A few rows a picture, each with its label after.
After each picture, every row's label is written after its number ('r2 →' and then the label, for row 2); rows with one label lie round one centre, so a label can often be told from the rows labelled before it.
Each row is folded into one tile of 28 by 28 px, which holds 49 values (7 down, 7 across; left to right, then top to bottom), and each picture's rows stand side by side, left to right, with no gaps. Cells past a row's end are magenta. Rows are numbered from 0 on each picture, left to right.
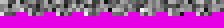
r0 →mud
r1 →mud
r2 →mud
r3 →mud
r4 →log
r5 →log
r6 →mud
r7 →mud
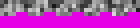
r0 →log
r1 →log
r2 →log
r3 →log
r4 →mud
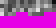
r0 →mud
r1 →log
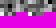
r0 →mud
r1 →mud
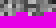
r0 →log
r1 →mud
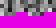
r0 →mud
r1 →mud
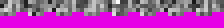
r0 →log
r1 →mud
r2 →log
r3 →log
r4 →mud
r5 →mud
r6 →log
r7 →log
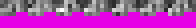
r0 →log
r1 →log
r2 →log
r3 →log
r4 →log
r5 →log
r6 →log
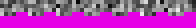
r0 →mud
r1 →mud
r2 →mud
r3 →log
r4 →log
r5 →mud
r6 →log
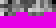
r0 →mud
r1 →log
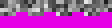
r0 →log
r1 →log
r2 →mud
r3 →mud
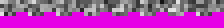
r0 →mud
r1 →mud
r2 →mud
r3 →log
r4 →log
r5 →mud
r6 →log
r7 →mud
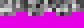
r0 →log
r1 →mud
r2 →log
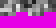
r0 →log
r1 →log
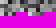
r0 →mud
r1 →mud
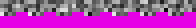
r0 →mud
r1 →mud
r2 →log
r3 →mud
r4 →mud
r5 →mud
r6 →mud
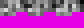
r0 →log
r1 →log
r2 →log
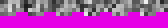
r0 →log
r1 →log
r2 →log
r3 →mud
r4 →log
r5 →mud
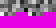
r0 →mud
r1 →mud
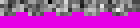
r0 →mud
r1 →mud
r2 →log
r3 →log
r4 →log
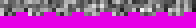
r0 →mud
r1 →mud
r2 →log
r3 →log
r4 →mud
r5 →log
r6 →log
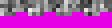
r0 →mud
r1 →log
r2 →log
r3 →log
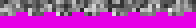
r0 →log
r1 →mud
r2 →mud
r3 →log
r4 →mud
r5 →log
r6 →log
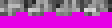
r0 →log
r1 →log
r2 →log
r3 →log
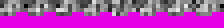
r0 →log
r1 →log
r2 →log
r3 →log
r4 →mud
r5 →log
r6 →log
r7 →log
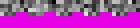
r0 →mud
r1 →log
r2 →mud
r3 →mud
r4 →mud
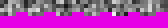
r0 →log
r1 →log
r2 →mud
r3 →log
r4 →mud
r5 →log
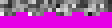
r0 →mud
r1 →mud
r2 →log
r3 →log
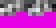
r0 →log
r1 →log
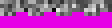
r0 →mud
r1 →mud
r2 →log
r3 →log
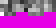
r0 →mud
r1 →log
